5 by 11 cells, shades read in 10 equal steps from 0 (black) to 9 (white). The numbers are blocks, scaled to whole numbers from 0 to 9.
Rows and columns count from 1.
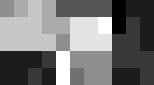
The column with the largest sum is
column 5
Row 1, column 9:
0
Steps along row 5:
same up down up down up same down same up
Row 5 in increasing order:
1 1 1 1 1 2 2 4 5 5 9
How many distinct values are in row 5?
5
